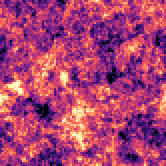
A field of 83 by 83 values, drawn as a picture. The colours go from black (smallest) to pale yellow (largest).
On average the colour sits 50% of the way up the scale. No seam splits the table. The histogram is bell-shaped. Neither half mirrors the other. No row or column stands out. The texture is blotchy.
